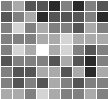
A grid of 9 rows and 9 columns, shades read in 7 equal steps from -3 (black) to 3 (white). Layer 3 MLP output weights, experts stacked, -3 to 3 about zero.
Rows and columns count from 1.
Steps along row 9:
same down up down down same up down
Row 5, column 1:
0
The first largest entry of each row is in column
2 3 2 6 4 6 4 5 4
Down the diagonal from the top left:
0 0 0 1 1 1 1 0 0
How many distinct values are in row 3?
4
